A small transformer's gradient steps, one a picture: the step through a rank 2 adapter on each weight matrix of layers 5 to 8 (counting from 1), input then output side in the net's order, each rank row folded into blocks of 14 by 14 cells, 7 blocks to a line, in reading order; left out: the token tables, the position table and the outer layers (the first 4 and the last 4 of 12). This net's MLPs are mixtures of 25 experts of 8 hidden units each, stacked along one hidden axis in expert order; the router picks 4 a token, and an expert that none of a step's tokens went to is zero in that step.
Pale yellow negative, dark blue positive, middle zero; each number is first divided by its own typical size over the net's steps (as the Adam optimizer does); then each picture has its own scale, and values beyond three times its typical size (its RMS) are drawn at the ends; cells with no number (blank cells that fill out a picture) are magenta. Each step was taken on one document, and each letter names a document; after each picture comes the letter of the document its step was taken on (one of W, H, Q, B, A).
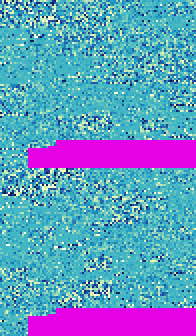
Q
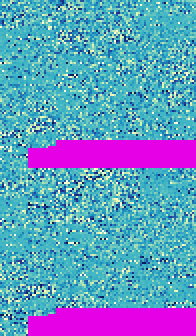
Q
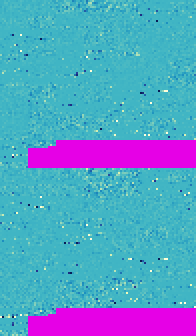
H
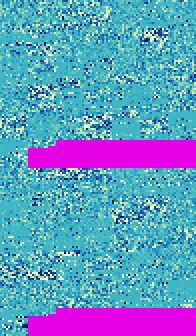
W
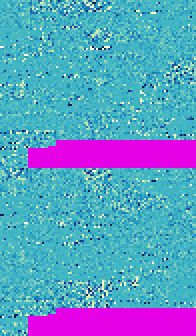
H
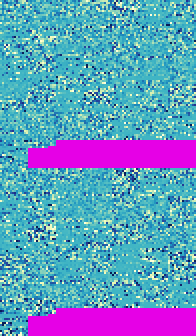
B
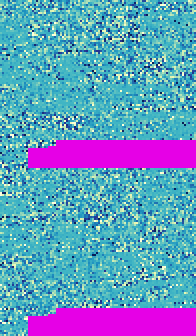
Q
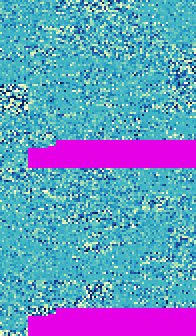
Q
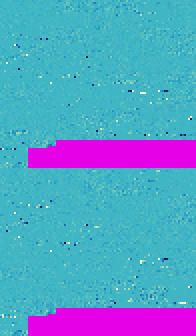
H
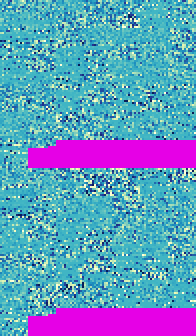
B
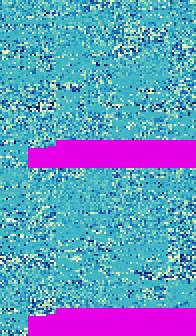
B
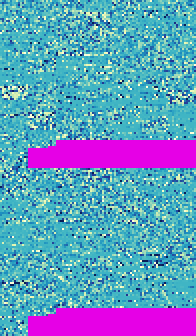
W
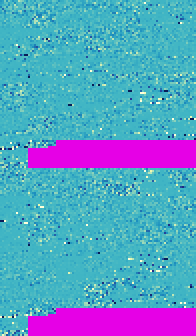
H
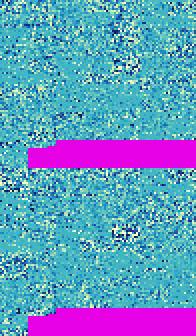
Q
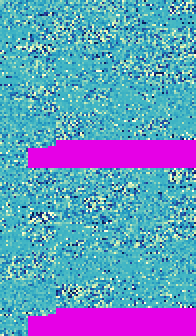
Q
